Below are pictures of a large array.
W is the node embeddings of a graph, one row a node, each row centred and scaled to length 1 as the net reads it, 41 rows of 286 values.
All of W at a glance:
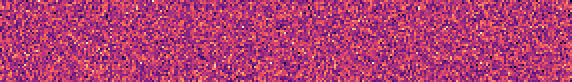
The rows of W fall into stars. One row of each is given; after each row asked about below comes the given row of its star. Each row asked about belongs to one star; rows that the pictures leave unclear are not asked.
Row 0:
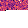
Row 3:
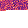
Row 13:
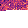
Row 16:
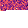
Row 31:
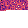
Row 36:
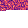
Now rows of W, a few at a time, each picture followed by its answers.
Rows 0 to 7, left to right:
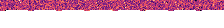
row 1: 16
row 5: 36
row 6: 31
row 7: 36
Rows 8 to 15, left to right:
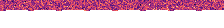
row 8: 36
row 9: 13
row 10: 0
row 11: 16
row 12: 31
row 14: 16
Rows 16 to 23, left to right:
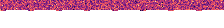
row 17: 13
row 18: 16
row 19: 16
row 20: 13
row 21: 3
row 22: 31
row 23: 0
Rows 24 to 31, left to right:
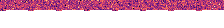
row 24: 36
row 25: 36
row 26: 3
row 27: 36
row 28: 13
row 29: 13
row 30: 0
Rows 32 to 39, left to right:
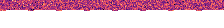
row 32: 3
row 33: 0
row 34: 3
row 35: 36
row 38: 31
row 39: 0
